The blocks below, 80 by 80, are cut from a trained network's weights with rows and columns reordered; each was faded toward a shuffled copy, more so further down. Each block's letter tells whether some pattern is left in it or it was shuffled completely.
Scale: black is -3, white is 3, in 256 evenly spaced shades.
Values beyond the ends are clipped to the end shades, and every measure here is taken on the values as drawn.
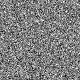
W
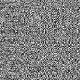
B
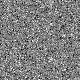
W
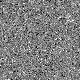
W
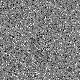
W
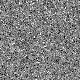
W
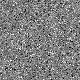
W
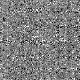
B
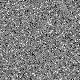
W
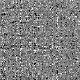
B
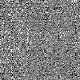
B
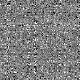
B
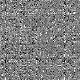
B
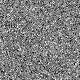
W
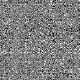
B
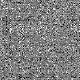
B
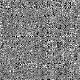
B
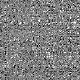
B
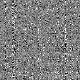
B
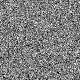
W
